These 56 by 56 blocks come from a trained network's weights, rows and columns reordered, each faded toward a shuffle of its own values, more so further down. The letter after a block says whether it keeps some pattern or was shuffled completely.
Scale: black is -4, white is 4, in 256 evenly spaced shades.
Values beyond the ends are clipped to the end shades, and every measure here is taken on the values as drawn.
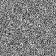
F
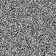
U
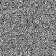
F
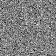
U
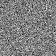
U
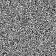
U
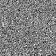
F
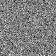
U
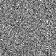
F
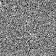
F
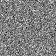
U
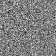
F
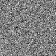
F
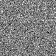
U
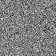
U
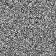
F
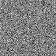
F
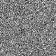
F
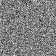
U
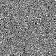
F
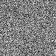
U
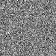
F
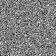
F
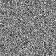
F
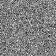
F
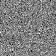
F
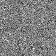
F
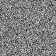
U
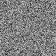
U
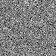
U
